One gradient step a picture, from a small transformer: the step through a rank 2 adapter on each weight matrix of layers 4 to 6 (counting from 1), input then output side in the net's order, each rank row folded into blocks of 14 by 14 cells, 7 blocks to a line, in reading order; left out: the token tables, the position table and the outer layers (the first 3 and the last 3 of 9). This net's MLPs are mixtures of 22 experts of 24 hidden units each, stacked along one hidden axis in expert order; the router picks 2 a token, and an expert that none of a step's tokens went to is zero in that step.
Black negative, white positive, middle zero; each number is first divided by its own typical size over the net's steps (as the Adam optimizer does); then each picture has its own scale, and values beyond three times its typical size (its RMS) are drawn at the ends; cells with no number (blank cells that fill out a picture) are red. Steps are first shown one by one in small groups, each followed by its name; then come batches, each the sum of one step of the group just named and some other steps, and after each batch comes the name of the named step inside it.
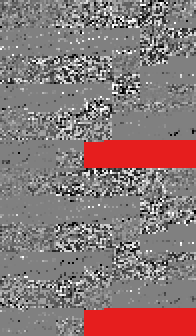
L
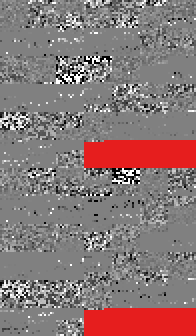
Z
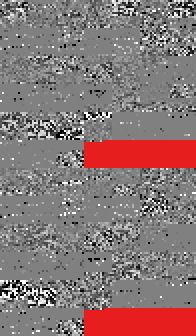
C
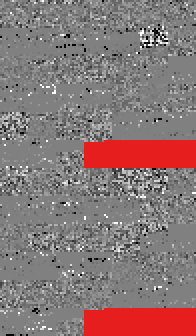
Z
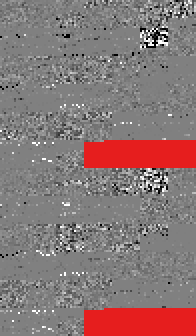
C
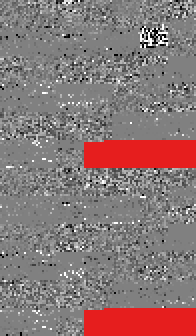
Z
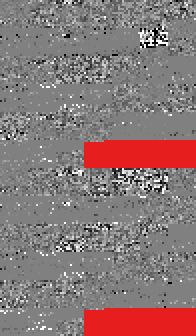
Z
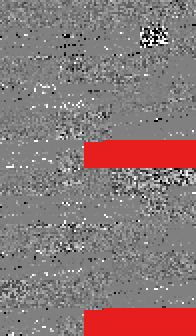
C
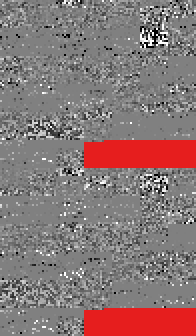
C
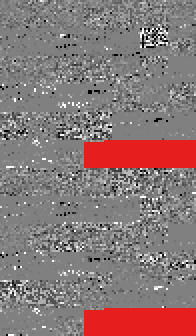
Z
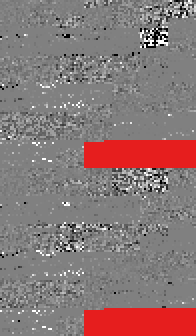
Z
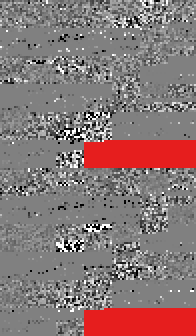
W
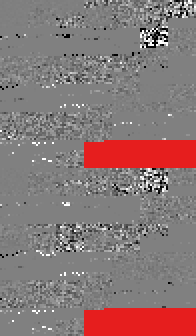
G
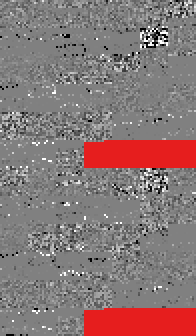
G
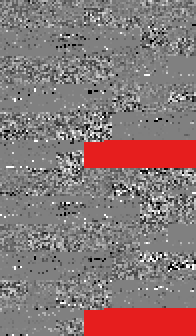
W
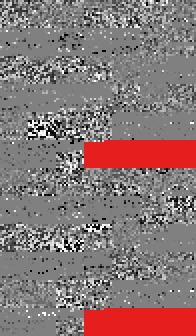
W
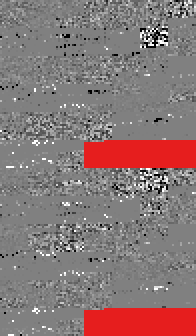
G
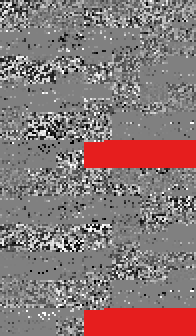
W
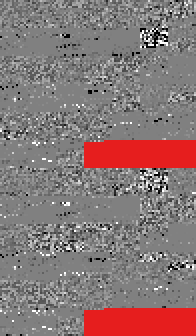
G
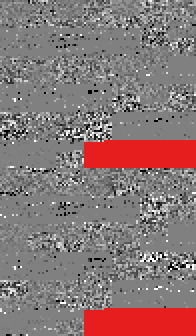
W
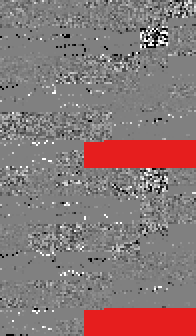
G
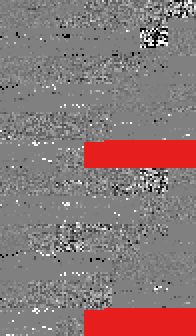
G
